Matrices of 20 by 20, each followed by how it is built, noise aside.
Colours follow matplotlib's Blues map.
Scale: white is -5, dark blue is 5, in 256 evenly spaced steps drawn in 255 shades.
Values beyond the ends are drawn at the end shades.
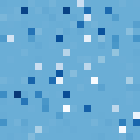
sparse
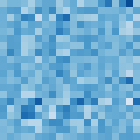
low rank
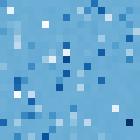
sparse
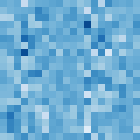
low rank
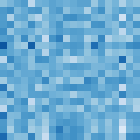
low rank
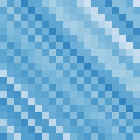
Toeplitz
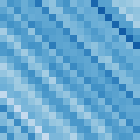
Toeplitz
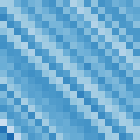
Toeplitz
